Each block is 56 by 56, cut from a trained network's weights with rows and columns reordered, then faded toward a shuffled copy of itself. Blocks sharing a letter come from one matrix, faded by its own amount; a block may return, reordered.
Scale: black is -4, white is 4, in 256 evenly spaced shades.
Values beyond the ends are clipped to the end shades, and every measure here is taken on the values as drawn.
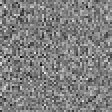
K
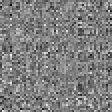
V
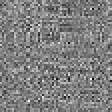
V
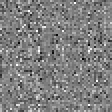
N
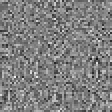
K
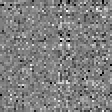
N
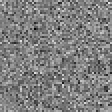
K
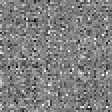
N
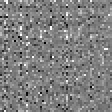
N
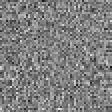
K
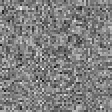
K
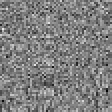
K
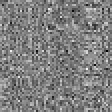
V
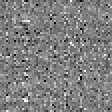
N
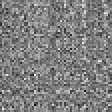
V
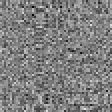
K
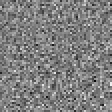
K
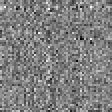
V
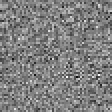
K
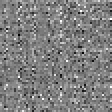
N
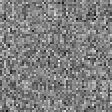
K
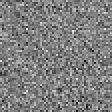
K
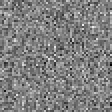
K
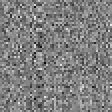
V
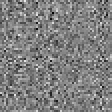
V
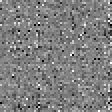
N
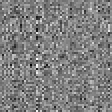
V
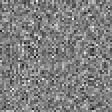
K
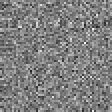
K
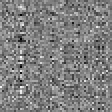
V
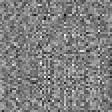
V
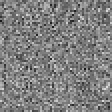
K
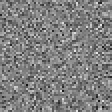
K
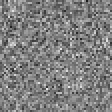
K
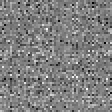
N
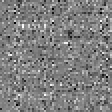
N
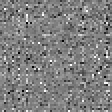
N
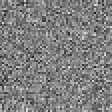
K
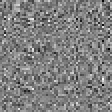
V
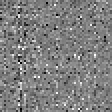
N
